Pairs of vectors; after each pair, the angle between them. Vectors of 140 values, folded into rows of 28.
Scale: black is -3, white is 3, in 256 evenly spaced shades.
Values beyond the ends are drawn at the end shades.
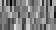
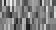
nearly opposite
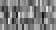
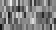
orthogonal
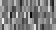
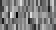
nearly opposite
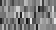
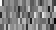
partly opposed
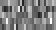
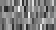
partly aligned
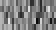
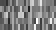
nearly opposite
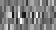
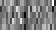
partly aligned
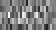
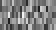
nearly parallel
